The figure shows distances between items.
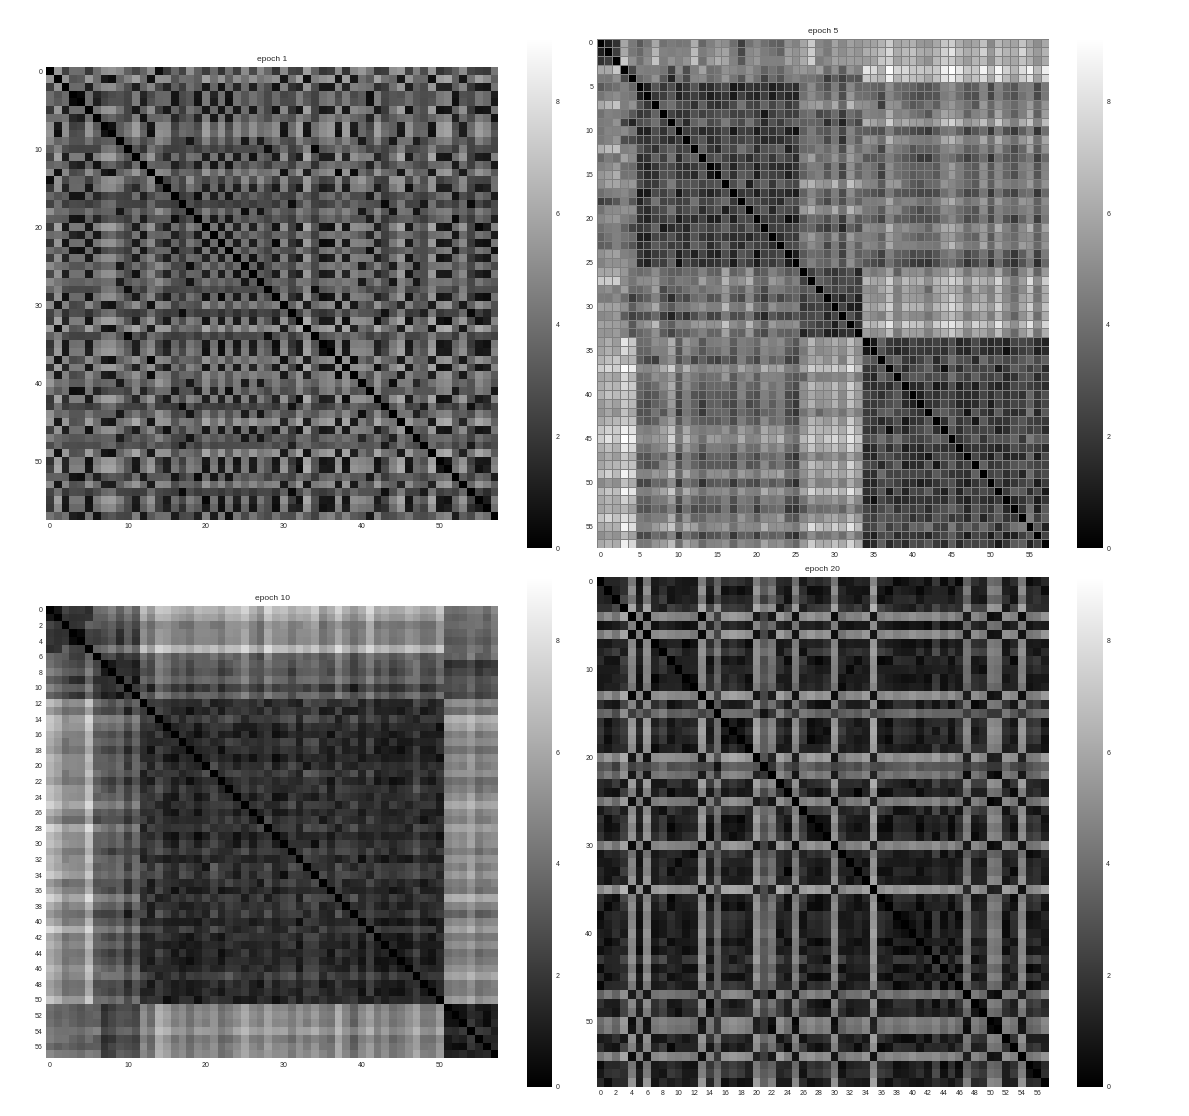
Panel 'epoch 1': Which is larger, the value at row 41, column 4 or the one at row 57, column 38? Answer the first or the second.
the second
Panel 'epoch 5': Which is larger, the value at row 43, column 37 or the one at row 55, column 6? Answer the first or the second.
the second
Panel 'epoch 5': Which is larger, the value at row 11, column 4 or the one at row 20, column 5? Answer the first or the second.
the first
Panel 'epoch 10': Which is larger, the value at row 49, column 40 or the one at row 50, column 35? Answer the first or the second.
the second
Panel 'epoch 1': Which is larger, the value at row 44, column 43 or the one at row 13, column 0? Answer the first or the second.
the second
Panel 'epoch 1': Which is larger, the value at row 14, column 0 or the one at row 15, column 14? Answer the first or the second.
the second
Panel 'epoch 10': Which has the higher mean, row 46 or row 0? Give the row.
0
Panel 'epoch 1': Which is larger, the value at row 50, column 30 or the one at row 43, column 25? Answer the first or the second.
the first
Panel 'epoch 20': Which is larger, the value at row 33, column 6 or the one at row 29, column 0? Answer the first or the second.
the first
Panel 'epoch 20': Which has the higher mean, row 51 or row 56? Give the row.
51
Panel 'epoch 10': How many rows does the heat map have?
58
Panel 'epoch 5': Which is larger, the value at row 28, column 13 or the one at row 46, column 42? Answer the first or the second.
the first
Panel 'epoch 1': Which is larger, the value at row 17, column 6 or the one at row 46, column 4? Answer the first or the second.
the second
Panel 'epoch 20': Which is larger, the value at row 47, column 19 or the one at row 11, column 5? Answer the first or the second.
the first
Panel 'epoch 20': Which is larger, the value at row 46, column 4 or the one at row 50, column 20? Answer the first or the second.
the first
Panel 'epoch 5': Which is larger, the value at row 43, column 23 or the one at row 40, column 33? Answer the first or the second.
the second
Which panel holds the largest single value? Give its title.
epoch 5
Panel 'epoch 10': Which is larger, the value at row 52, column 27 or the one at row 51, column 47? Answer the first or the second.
the second
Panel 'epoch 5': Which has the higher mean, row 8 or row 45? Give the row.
45
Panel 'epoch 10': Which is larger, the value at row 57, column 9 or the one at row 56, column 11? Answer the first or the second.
the first
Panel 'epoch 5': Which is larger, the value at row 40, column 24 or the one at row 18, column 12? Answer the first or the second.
the second
